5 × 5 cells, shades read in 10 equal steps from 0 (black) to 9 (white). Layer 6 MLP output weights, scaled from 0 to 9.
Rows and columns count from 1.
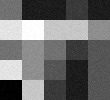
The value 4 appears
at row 1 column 1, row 3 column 1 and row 3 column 3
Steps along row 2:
up down same down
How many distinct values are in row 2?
4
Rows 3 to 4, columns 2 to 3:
5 4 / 5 3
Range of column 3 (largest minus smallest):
6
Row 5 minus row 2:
-8 -2 -5 -6 -2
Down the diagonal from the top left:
4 9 4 1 3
